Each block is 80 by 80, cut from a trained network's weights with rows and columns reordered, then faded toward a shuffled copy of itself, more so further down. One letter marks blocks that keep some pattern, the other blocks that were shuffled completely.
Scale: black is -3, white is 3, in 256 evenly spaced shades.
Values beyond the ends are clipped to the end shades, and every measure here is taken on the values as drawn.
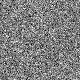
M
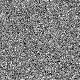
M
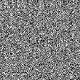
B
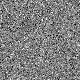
M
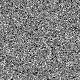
M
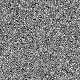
M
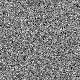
M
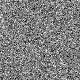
M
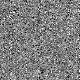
B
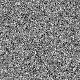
M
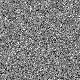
M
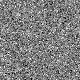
M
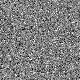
M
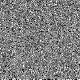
B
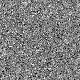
M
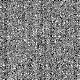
B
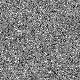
M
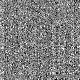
B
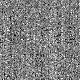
B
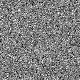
M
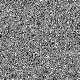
M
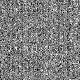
B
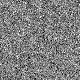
M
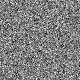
M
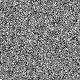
M
